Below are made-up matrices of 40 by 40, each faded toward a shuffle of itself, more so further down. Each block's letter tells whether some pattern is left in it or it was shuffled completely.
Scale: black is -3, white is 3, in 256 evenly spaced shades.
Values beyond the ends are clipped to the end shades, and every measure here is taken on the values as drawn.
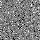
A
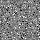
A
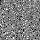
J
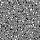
J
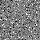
A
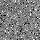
A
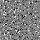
J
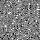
J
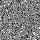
A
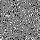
J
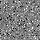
A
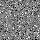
A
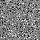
J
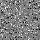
J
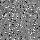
J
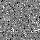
J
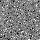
A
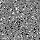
A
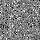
A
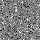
J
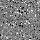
J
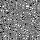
J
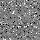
J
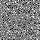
J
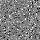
A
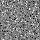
A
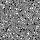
A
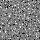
A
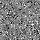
J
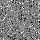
A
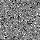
A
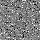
A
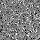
J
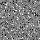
J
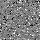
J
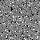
A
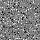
A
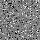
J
